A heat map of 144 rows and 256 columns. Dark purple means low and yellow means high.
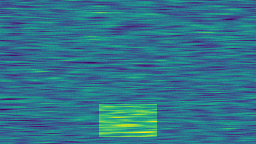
Slope: none. Ninth with the highest average: bottom middle. Odd patch: higher, in the bottom middle. Average level on the scale: 40%.
